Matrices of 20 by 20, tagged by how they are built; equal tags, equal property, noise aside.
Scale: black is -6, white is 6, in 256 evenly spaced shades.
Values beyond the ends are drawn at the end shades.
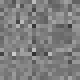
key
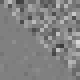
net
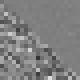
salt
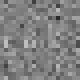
key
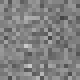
key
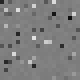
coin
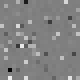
coin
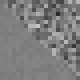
net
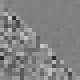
salt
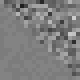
net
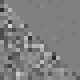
salt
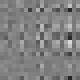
key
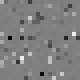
coin
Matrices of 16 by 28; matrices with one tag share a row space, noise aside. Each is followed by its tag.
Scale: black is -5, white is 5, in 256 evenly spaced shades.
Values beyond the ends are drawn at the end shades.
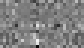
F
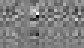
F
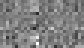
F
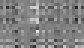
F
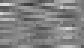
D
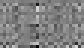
F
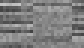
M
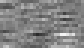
D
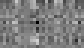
F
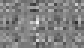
F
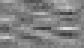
D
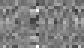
F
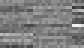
M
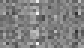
F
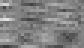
D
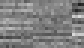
M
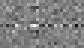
F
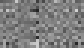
F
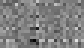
F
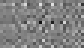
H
